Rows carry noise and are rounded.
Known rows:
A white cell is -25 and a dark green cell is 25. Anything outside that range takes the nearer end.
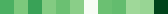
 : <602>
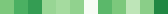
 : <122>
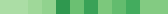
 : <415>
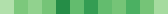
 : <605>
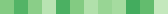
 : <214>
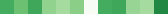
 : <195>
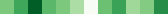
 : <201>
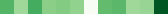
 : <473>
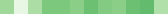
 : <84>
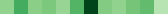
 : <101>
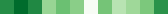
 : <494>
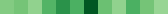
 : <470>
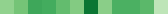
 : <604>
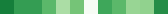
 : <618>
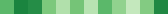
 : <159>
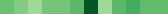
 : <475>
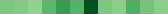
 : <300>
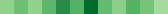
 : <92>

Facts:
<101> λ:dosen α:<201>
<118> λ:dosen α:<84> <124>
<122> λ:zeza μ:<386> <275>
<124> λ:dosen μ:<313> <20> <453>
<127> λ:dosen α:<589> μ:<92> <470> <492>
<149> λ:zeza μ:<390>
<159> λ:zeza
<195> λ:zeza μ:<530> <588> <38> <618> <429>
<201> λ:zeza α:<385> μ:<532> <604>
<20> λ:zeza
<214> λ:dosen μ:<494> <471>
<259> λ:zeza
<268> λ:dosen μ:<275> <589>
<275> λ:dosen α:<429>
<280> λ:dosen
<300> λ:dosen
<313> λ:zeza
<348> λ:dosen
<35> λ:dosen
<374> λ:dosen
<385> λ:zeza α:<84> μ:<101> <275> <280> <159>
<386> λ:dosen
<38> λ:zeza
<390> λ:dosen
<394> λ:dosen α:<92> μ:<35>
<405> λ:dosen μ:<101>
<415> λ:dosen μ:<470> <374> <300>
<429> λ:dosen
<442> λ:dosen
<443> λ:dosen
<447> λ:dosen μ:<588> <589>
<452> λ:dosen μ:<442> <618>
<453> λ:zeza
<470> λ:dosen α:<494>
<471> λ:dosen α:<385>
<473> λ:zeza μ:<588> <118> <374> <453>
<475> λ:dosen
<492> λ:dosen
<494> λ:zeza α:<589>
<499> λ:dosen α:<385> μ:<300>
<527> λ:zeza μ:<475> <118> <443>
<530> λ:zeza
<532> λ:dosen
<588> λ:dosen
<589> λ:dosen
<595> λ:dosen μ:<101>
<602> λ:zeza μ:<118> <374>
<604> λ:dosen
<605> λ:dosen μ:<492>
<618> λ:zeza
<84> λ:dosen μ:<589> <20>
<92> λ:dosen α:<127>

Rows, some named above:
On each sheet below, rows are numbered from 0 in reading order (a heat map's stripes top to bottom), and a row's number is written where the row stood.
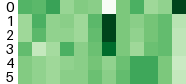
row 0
<527>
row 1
<280>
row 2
<280>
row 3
<589>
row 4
<452>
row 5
<452>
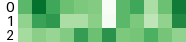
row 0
<149>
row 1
<385>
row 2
<499>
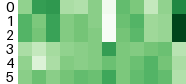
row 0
<385>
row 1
<602>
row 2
<602>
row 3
<268>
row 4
<447>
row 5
<348>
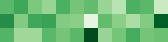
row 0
<471>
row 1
<453>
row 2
<118>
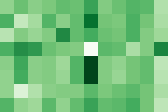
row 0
<348>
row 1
<588>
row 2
<127>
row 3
<259>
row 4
<101>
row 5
<101>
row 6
<447>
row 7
<429>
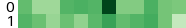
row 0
<374>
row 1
<442>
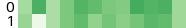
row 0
<394>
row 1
<124>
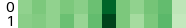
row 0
<386>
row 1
<275>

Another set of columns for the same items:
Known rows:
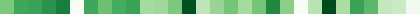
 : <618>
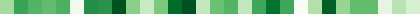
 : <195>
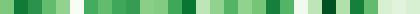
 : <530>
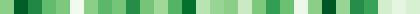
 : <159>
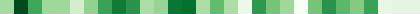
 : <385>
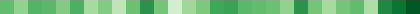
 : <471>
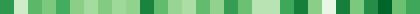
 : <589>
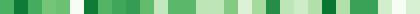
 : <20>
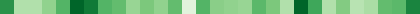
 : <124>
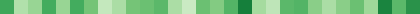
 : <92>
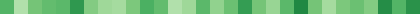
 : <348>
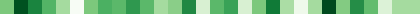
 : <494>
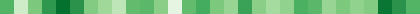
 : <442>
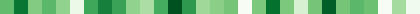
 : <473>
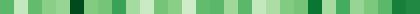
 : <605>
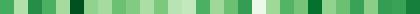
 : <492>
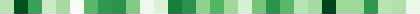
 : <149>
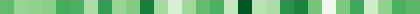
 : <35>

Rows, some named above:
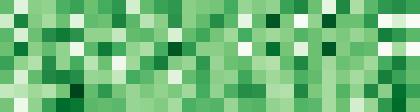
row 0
<447>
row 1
<527>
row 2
<442>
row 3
<473>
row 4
<374>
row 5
<442>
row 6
<499>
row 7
<452>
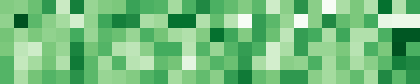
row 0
<101>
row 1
<385>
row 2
<214>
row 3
<415>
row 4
<127>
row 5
<429>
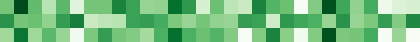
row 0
<122>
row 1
<275>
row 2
<602>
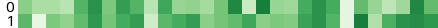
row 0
<394>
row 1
<447>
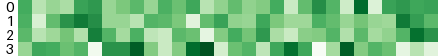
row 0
<268>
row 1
<442>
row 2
<127>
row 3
<195>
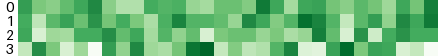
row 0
<386>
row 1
<588>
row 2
<84>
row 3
<201>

